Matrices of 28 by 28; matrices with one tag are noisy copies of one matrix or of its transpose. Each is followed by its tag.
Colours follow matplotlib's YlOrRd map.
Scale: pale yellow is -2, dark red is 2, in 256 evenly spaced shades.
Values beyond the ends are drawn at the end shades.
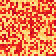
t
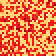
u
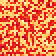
u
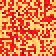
t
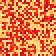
t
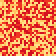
u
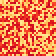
u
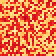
u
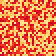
u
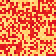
t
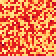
u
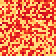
u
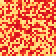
u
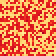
u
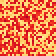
u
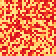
u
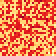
u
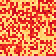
t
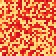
u
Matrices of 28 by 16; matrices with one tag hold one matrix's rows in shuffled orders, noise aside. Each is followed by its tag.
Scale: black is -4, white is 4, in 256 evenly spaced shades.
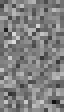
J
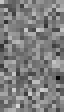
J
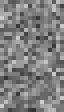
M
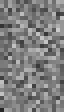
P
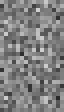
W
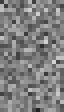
P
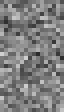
M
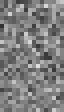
P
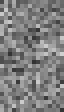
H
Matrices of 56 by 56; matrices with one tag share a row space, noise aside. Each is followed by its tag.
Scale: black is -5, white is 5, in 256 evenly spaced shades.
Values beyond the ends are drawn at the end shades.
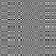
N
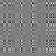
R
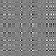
R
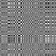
N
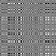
N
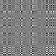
R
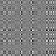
R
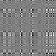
R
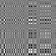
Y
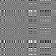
Y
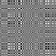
N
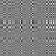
R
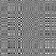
N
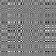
N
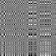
Y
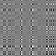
R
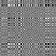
N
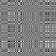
N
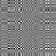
N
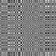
N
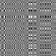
Y
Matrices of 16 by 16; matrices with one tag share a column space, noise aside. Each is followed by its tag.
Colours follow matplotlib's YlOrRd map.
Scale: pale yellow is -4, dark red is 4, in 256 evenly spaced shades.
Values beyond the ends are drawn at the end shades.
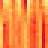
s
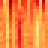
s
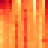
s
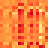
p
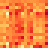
p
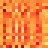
p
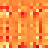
p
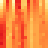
s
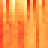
s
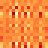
p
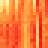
s
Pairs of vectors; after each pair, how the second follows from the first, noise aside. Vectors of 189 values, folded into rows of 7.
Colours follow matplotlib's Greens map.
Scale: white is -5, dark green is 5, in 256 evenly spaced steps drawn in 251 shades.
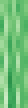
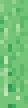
partly zeroed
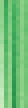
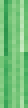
wrapped around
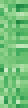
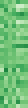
negated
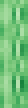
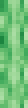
wrapped around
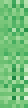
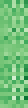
negated
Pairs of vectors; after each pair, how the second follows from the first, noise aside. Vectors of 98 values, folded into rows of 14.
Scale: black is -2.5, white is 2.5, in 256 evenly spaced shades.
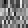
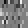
partly zeroed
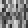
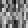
negated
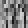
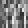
negated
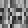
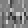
partly zeroed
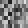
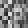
negated
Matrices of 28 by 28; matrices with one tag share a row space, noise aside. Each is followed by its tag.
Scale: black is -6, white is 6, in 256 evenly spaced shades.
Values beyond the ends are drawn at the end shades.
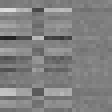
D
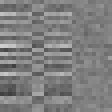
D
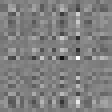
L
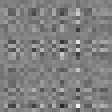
L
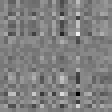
L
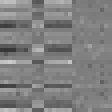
D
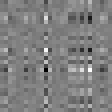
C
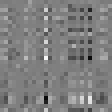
C
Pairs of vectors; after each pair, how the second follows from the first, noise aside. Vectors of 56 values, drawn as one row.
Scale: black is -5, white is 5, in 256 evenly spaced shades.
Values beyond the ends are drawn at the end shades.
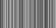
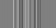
partly zeroed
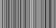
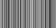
copied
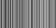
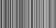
copied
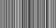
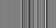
partly zeroed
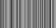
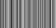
copied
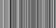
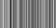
copied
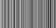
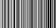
scaled up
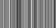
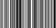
scaled up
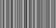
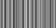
negated
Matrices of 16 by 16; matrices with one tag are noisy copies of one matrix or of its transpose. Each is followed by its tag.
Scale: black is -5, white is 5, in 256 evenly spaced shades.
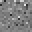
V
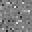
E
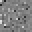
V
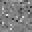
E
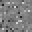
E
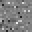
E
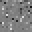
E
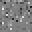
E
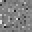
V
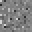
V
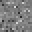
E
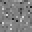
E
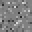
E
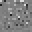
V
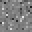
E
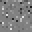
E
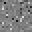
E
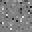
E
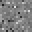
E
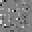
V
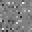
E
